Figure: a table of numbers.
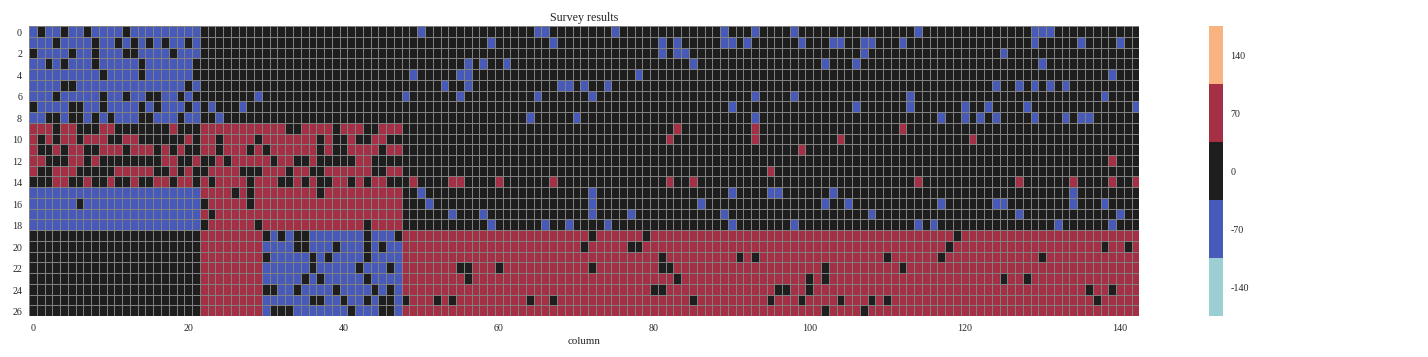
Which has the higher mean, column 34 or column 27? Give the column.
27
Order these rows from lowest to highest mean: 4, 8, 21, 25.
8, 4, 25, 21
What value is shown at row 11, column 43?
70
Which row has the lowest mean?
1
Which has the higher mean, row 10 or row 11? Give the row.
11
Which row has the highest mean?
26
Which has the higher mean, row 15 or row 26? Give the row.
26
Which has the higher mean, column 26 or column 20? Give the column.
26
